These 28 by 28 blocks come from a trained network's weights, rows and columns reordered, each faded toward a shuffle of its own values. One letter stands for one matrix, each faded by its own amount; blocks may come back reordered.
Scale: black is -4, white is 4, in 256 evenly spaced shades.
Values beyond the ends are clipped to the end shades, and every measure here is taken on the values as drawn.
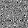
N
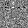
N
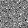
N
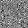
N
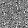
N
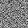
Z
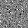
N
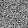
Z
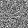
Z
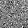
N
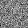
Z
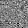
N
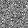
N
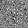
N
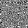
N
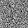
Z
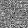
Z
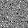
N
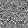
N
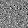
N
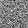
N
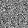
Z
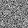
Z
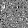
N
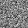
Z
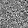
Z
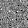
N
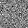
Z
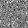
N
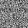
Z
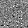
N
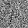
Z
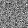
Z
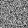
Z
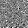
N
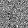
N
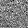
N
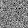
N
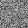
Z
